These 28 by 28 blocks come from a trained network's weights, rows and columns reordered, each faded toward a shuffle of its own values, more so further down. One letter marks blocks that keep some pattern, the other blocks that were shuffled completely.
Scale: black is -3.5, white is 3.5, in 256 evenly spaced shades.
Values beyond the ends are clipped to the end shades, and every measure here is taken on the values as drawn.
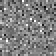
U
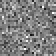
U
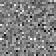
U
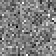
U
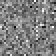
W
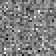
W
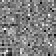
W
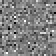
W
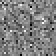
W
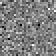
U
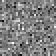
U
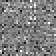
W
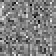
W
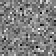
U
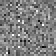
W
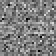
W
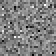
U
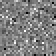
U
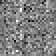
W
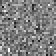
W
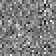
W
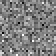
U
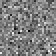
U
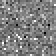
U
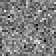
U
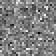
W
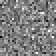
U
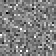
U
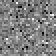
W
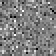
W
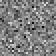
U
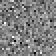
U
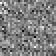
W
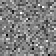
U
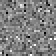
U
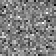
U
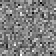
U
